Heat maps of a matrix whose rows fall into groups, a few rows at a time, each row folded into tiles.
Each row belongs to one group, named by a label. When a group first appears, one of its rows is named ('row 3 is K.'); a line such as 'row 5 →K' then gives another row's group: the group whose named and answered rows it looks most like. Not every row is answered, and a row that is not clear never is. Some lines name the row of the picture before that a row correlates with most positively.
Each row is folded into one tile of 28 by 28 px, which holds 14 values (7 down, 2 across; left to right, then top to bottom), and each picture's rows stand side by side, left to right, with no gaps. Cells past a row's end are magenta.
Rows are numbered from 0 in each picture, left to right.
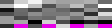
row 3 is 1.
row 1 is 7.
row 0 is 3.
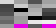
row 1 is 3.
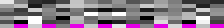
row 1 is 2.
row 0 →1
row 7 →2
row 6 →1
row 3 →1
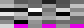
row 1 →2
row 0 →1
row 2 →2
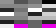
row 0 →1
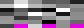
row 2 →2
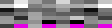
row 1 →1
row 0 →3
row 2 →1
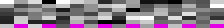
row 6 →2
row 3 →1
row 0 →7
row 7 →3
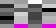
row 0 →7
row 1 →7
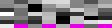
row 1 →7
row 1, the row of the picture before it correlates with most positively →0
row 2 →7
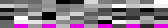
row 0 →7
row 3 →1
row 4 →3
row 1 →3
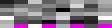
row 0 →2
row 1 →1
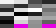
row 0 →7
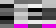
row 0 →7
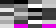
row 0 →2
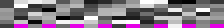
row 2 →3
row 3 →2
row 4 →3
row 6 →2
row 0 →3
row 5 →7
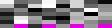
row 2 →7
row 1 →3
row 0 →7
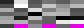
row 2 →3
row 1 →2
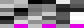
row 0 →7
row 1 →2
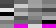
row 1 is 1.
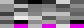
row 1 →2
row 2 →1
